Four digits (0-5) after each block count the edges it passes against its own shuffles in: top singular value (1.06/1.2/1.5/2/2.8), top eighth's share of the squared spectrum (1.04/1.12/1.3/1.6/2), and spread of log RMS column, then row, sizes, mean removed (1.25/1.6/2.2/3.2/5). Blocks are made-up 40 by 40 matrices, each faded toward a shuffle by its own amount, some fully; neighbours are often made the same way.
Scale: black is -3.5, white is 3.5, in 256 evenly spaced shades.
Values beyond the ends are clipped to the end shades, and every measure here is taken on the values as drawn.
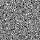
2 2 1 0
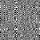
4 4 3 2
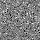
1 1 0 0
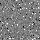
1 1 0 0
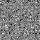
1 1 0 2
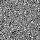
0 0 0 0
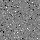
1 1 0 0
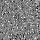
0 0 0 0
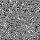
1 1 0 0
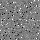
0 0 0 0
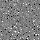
1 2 1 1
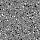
0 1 0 0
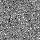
0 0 0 0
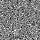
0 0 0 0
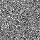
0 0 0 0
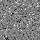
1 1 0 0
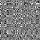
4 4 2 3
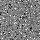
1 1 0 0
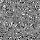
2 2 0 2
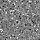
1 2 0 1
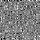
3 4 1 2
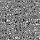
3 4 1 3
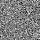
1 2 0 0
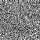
2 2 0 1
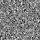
2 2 0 1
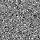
1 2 0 0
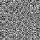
3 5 2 2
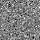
0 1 0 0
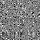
3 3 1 1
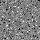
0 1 0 0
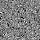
1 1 0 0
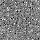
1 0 0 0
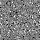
0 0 0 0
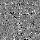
1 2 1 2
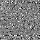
2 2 0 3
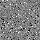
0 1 0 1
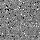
1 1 0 0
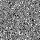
1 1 0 0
